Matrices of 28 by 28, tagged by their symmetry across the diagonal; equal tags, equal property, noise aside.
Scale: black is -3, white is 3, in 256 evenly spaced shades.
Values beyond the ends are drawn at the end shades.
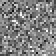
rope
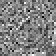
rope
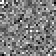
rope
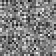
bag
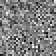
bag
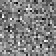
bag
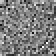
rope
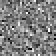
bag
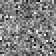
bag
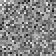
rope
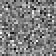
bag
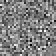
bag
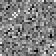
rope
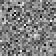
rope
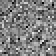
rope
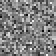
bag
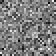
rope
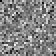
rope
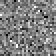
bag
